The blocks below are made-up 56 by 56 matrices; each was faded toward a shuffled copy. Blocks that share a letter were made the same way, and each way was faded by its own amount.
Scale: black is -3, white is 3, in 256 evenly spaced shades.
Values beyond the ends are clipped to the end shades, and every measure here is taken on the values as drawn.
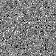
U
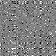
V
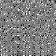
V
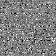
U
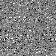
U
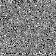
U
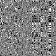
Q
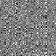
Q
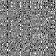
Q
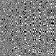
Q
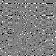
V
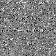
U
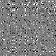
V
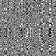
Q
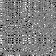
V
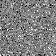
U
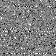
U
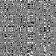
Q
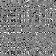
V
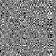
Q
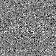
U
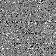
U
